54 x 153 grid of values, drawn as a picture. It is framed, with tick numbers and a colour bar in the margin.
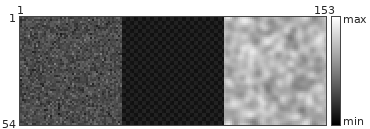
It is made of 1 by 3 panels. Panel 1,1: low, fine-grained. Panel 1,2: very low, checkered, faint in contrast. Panel 1,3: high, blotchy.
